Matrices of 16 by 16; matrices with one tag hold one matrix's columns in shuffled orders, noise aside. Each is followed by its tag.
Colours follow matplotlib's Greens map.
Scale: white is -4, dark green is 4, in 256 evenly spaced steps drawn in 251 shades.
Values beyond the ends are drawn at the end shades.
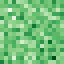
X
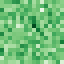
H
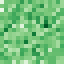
H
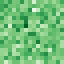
H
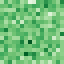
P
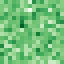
H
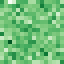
P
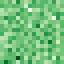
X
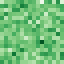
P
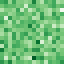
X
